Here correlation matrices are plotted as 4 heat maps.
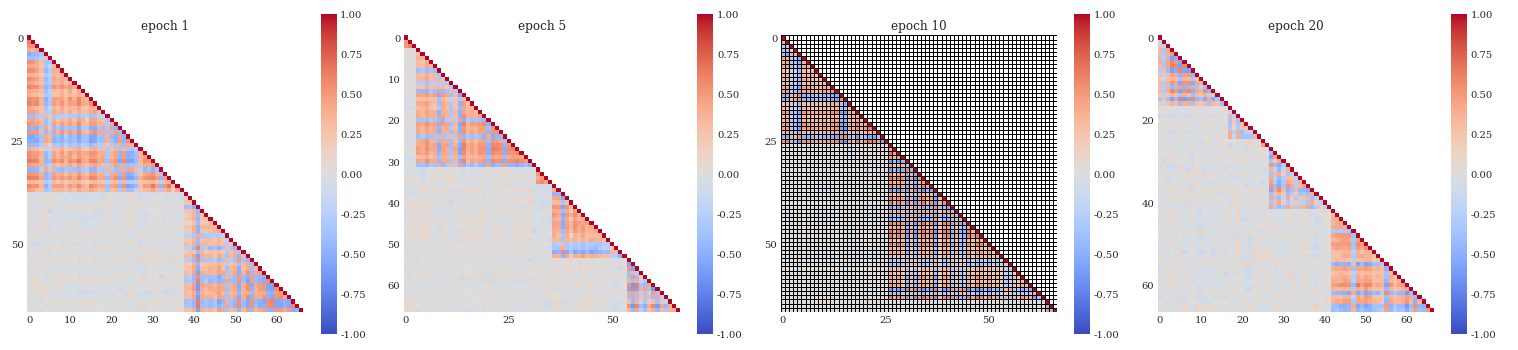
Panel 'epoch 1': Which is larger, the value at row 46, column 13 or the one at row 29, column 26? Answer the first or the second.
the first
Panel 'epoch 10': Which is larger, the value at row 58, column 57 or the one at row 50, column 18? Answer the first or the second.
the first
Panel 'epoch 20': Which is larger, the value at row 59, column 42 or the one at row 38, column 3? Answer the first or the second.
the first
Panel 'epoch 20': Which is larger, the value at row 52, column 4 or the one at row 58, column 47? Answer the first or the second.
the first
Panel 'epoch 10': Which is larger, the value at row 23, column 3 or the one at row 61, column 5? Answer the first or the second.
the second
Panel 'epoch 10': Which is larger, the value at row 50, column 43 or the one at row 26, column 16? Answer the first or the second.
the second
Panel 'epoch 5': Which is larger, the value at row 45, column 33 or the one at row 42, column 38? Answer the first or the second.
the first
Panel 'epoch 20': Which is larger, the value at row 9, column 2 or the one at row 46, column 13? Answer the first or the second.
the first
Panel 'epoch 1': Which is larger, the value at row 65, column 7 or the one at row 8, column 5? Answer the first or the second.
the first
